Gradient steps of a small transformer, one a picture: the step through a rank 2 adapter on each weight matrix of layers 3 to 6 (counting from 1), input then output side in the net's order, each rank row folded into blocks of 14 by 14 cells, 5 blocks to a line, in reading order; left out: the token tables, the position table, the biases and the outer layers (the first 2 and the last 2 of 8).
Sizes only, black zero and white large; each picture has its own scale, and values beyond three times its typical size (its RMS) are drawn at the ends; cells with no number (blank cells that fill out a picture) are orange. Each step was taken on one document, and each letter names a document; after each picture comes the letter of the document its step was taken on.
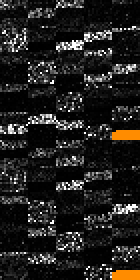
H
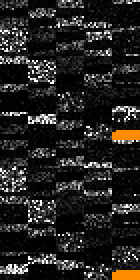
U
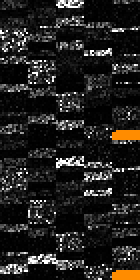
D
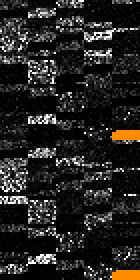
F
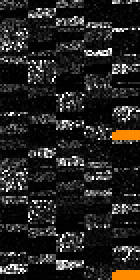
D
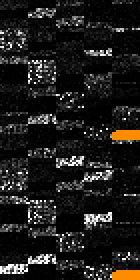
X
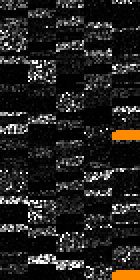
X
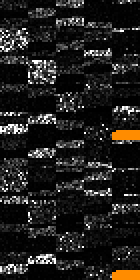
D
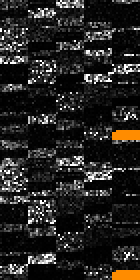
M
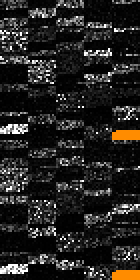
U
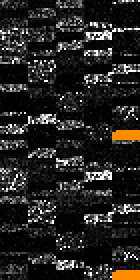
M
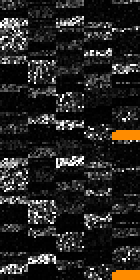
X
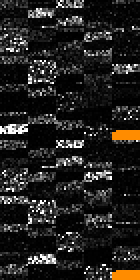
H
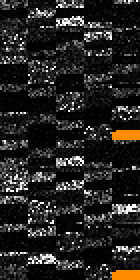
H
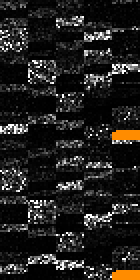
X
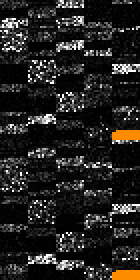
F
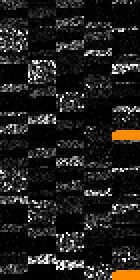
X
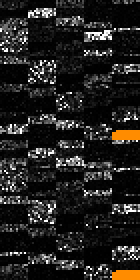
M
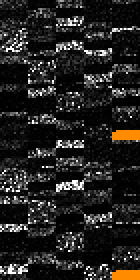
H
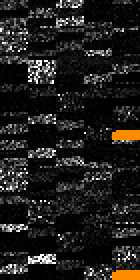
U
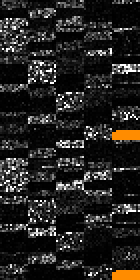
M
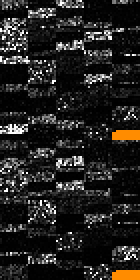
M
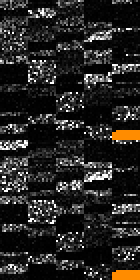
F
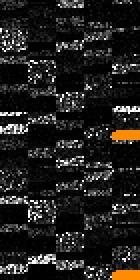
X
